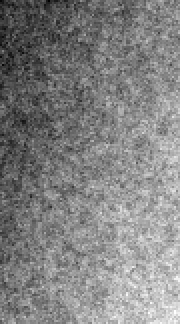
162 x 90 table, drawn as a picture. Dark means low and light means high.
No row or column stands out. The bottom right is the ninth with the highest average. The values follow a bell shape. No regular stripes run through it. The ninth with the lowest average is the top left. There is an overall slope up to the bottom right. The halves do not mirror each other.
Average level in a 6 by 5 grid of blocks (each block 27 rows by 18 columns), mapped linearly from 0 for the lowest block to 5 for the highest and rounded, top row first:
01123 / 01223 / 11234 / 12334 / 23344 / 23455
